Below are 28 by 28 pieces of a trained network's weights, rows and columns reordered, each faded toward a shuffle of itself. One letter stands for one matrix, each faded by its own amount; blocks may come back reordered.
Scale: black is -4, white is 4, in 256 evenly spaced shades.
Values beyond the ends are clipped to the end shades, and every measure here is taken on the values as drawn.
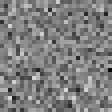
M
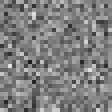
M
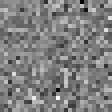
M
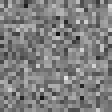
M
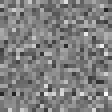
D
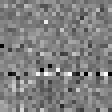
D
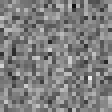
M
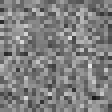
D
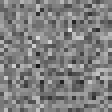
D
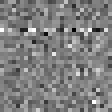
D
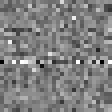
D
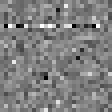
D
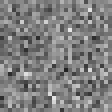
D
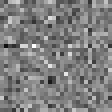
D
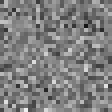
M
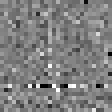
D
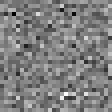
D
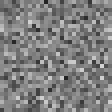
M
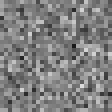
M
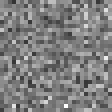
D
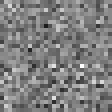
D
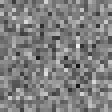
M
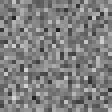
M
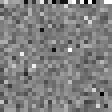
D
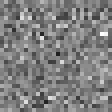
D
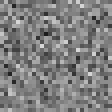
M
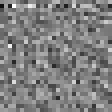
D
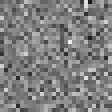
M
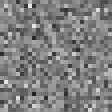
M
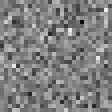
M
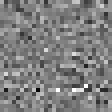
D
